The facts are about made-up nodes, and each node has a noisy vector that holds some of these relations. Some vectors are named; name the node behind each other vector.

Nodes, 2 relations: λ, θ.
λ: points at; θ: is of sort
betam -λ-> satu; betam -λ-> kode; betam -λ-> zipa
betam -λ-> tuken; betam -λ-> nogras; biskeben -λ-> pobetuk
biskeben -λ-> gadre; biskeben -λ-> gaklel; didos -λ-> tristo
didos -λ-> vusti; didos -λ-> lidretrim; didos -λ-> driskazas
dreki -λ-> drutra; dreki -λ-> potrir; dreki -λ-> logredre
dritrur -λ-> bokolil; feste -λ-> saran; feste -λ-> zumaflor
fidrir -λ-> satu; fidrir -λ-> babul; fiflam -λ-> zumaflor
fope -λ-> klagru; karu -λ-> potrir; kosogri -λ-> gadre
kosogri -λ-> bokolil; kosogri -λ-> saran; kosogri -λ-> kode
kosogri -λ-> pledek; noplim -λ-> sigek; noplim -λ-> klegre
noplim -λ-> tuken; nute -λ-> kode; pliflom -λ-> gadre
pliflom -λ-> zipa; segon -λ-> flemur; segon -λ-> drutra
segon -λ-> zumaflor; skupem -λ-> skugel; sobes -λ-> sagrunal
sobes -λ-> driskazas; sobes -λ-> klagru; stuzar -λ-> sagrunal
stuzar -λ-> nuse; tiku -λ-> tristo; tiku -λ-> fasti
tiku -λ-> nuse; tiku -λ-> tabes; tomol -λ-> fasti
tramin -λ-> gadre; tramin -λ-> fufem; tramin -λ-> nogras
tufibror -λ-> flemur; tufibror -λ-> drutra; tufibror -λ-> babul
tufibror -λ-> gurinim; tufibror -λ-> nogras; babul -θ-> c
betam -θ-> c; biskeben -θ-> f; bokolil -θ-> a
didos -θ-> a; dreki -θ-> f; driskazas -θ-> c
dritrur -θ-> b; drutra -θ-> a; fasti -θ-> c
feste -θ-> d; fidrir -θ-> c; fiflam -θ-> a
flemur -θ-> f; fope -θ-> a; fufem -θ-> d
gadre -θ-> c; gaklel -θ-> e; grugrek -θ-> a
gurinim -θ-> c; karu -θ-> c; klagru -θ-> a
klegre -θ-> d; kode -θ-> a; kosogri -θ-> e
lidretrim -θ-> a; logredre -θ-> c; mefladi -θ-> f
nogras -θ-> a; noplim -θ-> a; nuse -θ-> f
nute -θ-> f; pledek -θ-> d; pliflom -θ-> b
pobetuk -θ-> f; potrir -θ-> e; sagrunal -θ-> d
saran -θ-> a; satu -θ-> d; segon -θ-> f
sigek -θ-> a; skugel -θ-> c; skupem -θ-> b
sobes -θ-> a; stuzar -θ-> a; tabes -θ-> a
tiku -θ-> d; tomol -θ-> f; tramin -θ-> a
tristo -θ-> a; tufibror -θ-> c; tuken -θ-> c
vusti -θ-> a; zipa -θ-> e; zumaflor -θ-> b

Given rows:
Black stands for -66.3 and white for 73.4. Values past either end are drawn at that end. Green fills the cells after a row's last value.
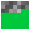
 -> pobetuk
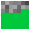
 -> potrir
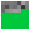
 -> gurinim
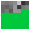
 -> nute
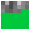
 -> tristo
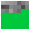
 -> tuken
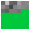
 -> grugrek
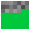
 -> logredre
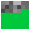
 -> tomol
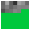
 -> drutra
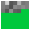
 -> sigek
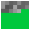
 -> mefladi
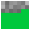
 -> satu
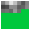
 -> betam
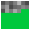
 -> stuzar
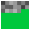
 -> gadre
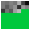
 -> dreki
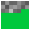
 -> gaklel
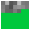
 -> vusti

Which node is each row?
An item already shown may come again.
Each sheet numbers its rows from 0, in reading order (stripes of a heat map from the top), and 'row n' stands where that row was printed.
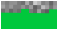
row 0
satu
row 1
zipa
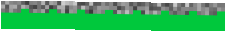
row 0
potrir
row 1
fasti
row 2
pliflom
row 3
nogras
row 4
gadre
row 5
stuzar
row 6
kode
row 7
klegre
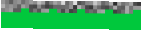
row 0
klegre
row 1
fidrir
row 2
noplim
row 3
fidrir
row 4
tramin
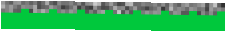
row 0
klegre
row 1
stuzar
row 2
driskazas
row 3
fidrir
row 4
tiku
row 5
driskazas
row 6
klegre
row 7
sobes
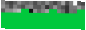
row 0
nuse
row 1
segon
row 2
didos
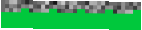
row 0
karu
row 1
biskeben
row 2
fope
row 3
kosogri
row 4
tufibror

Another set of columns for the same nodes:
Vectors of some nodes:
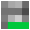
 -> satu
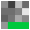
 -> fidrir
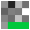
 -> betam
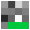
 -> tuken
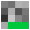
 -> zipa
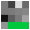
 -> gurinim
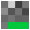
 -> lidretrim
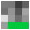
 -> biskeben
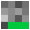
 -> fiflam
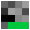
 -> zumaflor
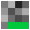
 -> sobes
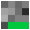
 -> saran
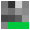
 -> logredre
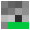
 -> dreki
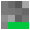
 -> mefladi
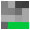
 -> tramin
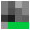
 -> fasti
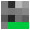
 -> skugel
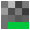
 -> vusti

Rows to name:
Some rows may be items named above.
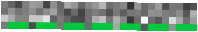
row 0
nute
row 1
noplim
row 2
sagrunal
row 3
satu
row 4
tomol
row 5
feste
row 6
biskeben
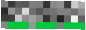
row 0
pliflom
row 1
tomol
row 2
tuken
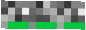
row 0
kosogri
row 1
karu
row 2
kosogri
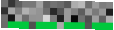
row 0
dritrur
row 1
kode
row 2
potrir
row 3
drutra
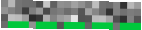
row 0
nogras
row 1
gadre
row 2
klegre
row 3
nogras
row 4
skugel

